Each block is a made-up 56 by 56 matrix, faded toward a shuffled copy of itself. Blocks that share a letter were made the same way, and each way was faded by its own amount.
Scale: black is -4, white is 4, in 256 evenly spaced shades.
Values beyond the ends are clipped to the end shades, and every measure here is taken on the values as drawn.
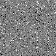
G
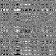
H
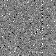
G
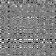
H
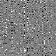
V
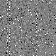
G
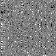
V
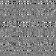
H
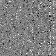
G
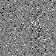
G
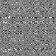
H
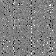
V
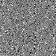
G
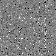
G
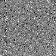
G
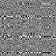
H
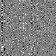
V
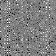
V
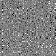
V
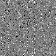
G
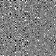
V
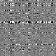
H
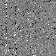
G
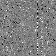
G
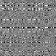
H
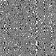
V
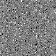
G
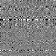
H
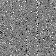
G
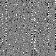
V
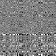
H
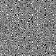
V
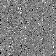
G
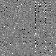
V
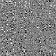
V
